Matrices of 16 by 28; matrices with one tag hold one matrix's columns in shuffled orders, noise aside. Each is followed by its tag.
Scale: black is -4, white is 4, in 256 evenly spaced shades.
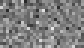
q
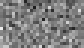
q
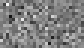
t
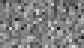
q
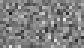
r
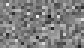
t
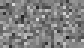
t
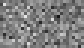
t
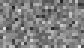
q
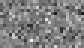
r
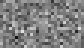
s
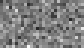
q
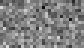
q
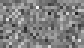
r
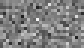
t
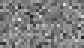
t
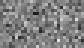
r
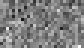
q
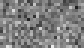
q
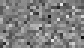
t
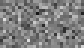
r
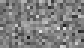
s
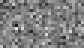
s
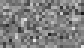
r
